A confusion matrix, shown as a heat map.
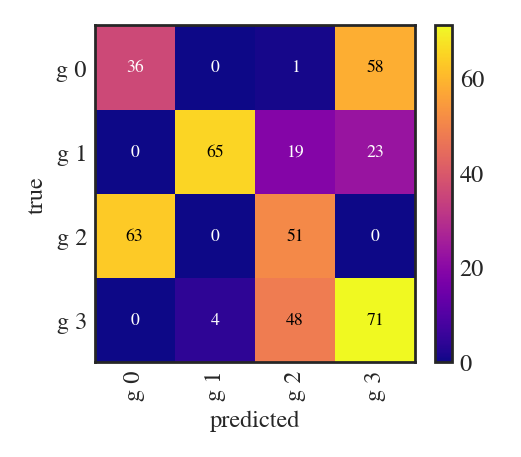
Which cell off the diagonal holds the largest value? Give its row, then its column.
g 2, g 0
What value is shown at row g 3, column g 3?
71
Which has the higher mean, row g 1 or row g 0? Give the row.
g 1
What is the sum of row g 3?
123
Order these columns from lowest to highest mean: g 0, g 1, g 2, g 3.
g 1, g 0, g 2, g 3
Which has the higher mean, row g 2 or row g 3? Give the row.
g 3
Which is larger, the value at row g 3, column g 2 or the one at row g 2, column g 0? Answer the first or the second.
the second
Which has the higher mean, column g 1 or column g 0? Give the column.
g 0
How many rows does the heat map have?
4
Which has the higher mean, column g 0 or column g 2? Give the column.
g 2
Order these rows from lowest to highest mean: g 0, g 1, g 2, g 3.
g 0, g 1, g 2, g 3
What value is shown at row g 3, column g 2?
48
